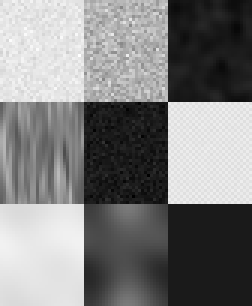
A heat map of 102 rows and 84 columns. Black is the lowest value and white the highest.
It is made of 3 by 3 panels. Panel 1,1: very high, fine-grained, faint in contrast. Panel 1,2: high, fine-grained. Panel 1,3: very low, blotchy, faint in contrast. Panel 2,1: middling, streaked downward. Panel 2,2: very low, fine-grained, faint in contrast. Panel 2,3: very high, checkered, faint in contrast. Panel 3,1: very high, smooth, faint in contrast. Panel 3,2: low, smooth. Panel 3,3: very low, flat.
